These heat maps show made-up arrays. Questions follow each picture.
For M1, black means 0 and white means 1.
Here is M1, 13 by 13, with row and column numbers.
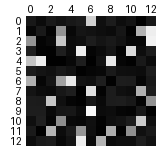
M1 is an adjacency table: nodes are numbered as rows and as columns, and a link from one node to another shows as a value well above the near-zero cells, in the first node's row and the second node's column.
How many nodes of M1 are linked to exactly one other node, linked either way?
1
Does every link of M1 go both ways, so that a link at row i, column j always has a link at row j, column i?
no
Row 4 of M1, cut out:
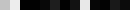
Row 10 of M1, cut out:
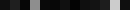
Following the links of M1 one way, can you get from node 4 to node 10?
yes
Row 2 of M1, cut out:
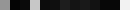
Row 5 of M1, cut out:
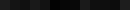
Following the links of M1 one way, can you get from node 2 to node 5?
yes
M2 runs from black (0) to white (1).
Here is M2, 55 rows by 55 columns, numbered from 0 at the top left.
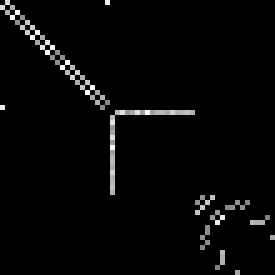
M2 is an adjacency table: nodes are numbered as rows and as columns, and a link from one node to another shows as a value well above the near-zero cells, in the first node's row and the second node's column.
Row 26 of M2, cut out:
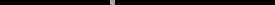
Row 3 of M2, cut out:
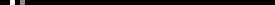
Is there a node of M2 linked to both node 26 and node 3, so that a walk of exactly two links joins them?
no
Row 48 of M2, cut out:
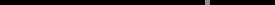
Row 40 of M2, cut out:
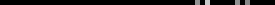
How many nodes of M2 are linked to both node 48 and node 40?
1
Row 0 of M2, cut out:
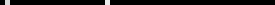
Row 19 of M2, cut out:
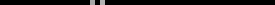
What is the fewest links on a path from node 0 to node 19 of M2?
3
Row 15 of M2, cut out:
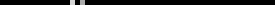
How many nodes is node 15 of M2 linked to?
2
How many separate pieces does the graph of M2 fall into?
3
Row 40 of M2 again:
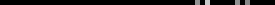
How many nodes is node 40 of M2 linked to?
4
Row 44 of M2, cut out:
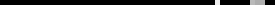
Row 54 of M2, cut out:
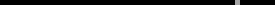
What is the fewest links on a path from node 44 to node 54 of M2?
6
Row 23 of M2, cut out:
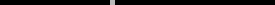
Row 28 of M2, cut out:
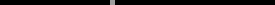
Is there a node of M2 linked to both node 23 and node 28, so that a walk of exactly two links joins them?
yes
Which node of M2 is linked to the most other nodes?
node 22
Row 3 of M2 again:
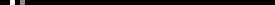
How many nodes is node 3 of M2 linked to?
2
